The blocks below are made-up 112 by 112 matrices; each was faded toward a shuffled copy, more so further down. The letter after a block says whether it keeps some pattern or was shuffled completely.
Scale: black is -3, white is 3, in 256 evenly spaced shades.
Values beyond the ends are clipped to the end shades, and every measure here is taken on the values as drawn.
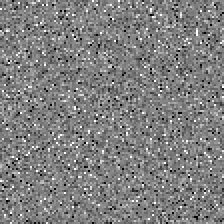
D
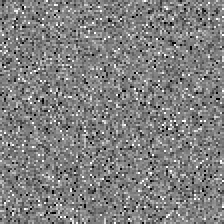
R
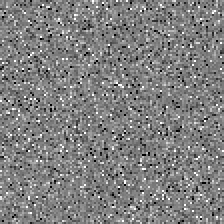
D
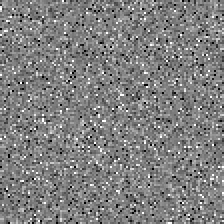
D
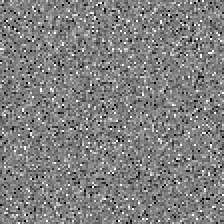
D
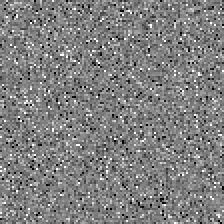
D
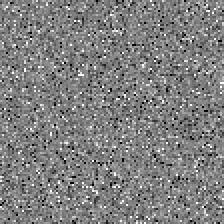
D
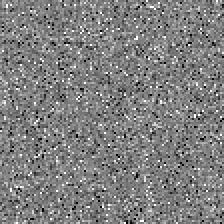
D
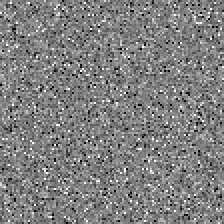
D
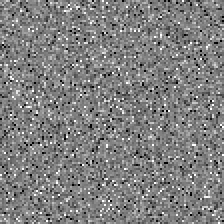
D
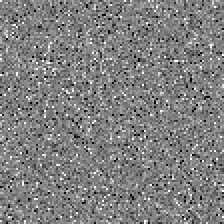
D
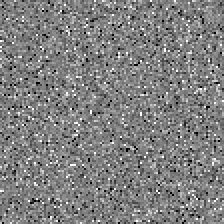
D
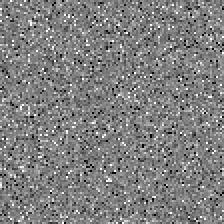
D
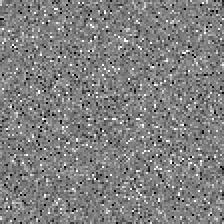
D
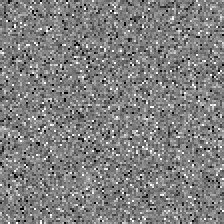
D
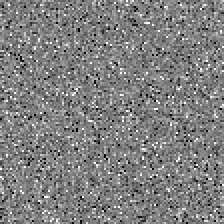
R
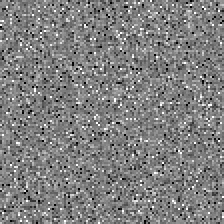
D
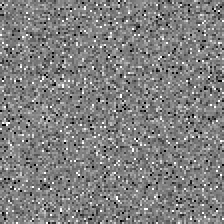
R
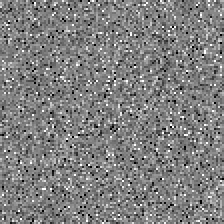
R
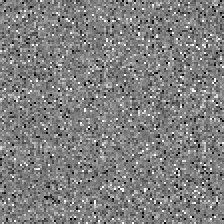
R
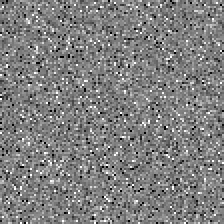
D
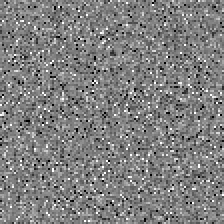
R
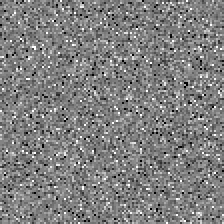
R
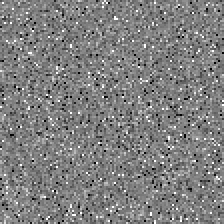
D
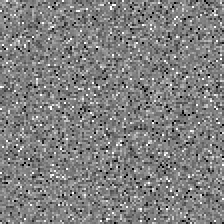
R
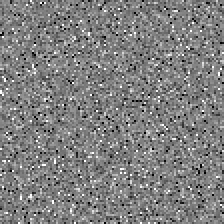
D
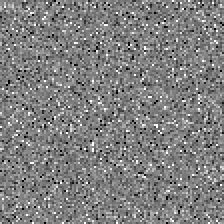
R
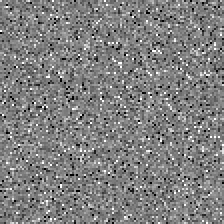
D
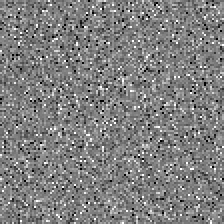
R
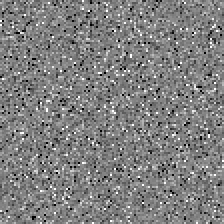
D
